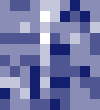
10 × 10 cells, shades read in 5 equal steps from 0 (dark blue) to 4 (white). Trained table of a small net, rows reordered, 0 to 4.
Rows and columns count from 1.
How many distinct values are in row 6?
3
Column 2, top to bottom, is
1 2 2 1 2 2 1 3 2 2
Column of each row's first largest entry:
5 5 3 5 5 5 1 1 3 2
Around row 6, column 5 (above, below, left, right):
3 2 1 1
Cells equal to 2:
43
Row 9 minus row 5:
-2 0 1 -2 -1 1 1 0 0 0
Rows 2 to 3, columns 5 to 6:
4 3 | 3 2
